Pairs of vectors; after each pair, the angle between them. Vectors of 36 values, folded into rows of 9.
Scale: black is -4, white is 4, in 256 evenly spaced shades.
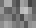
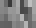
nearly opposite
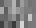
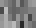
nearly opposite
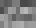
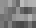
nearly opposite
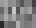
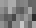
orthogonal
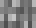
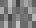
partly opposed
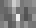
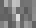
nearly parallel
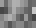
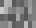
partly opposed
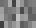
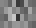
partly opposed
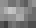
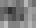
nearly opposite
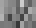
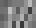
partly opposed
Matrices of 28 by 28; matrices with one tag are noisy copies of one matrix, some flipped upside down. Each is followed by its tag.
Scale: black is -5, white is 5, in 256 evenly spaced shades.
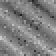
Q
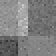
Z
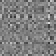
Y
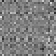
Y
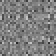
Y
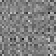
Y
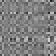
Y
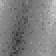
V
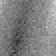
V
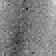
V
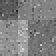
Z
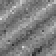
Q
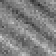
Q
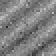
Q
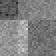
Z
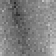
V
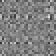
Y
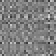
Y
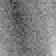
V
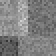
Z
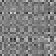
Y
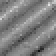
Q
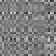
Y
